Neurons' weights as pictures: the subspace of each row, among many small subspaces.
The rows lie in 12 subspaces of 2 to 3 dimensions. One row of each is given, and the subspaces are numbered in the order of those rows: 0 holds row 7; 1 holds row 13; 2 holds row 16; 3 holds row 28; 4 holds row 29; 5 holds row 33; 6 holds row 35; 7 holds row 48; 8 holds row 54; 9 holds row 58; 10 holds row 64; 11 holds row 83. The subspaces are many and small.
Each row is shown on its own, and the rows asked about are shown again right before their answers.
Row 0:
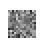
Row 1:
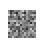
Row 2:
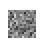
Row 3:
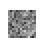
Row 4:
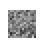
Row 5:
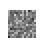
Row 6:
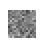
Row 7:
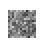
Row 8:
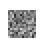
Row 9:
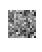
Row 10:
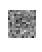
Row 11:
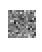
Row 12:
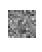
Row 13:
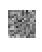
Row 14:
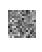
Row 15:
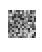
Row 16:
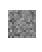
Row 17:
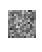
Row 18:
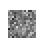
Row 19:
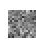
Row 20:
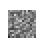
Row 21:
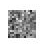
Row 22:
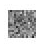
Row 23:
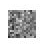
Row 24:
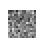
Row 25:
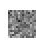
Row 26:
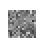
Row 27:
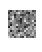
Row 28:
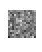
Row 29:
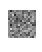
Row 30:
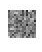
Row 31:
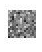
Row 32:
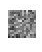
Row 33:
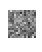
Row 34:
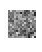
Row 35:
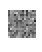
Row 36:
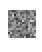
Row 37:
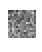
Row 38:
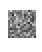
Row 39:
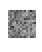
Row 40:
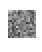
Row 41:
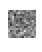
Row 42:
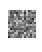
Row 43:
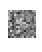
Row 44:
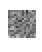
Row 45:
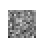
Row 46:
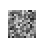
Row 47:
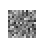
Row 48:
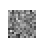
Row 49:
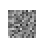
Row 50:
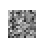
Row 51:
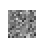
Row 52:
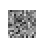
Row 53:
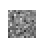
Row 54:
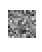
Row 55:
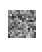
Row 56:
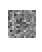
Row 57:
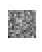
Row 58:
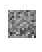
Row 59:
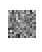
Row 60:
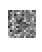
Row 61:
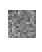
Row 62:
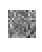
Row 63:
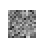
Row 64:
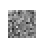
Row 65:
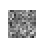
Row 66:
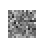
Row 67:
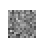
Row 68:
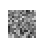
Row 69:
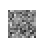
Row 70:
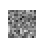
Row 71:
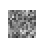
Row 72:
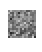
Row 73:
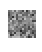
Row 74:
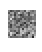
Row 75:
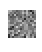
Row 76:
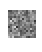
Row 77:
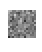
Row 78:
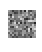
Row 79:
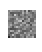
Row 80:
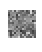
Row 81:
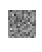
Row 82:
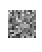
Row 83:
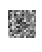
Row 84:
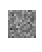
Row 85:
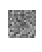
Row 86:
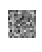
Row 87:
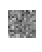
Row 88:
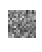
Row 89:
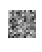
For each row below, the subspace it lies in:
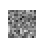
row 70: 2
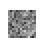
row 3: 0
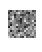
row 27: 8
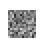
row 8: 6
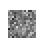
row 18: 6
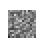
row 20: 1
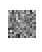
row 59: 7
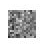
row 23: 3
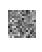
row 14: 2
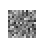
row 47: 0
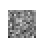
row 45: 3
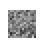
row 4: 9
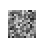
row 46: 4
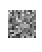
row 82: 9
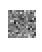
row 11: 5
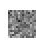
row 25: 9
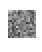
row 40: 10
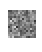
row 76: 10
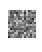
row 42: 6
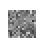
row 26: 7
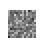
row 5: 6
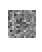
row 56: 11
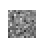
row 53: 8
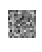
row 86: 2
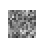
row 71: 3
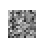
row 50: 11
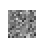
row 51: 5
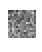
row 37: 10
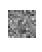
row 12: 8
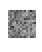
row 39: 0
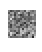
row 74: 9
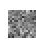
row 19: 2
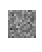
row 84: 4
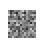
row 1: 6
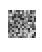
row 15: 0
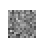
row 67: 7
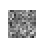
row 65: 1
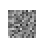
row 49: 6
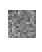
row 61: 10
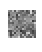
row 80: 7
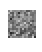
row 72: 9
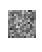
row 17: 4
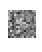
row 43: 11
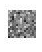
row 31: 8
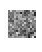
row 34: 5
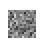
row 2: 6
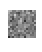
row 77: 8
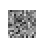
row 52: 5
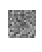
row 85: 7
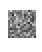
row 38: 4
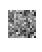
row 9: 5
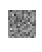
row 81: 4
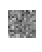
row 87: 3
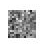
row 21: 3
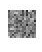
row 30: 6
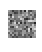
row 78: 0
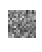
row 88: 10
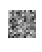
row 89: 11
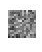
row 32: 1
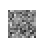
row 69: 1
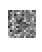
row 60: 11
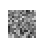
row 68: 2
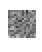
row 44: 1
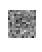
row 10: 11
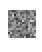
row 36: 5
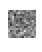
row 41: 8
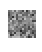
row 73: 9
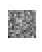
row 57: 3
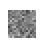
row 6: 2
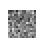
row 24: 10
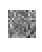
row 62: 4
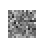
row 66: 5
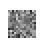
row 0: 7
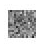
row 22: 5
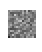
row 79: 1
